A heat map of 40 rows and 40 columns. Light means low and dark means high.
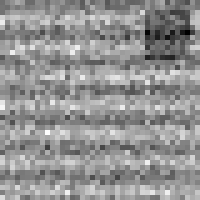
On average the colour sits 40% of the way up the scale. The top right is the ninth with the highest average. In the top right lies a patch that is higher than the rest. Horizontal stripes repeat 7 times down the table.
